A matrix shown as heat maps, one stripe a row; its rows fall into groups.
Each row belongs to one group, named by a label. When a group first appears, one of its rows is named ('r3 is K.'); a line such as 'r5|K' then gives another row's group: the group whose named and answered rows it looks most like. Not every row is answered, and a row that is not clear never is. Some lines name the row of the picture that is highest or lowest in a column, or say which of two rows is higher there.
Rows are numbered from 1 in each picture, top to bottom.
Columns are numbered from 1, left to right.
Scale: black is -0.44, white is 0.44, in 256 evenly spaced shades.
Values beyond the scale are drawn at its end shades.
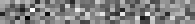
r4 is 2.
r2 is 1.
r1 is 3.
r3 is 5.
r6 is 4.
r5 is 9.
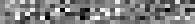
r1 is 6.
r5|4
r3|6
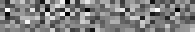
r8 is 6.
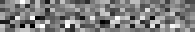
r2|9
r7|1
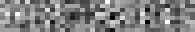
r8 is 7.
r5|3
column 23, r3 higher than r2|Yes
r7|5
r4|3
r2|6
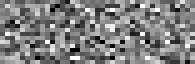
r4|7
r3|5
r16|5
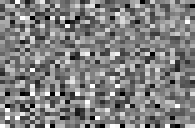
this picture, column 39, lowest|2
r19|2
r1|4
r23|5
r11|5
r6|3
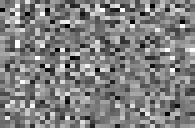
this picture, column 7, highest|27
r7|7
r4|4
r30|1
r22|4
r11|4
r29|2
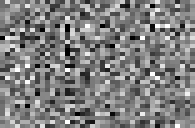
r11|1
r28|1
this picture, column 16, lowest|29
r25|9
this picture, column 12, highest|17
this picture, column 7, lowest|10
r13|3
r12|7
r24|3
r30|7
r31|6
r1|1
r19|4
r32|4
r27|9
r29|3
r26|5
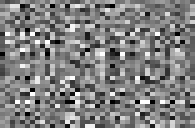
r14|2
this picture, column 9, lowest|12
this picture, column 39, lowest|27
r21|7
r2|7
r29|9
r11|9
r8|9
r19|2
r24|5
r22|6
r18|2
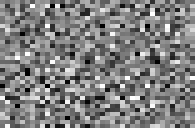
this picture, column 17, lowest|4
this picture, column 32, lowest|16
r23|9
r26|1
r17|7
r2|5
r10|6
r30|3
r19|9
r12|5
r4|4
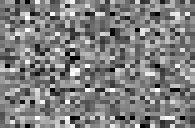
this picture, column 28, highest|32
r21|7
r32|9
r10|6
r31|6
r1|9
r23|5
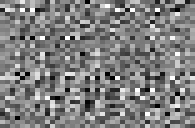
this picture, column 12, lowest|25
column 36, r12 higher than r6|No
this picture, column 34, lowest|29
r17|4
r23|4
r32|2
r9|7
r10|1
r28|1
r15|1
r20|7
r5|1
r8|5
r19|9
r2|3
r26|6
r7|4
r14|4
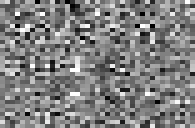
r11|6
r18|7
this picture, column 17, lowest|10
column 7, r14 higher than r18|No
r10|4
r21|5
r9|9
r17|5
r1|3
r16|7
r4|4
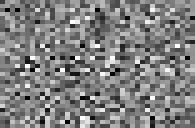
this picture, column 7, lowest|18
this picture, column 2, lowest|3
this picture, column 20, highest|12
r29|1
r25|4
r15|5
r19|3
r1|2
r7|6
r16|9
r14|3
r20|9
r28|2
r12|4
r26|6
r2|4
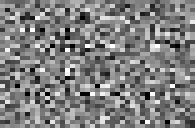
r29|9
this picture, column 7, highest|8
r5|9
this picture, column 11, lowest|12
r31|2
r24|4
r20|3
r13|1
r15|7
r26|1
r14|3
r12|5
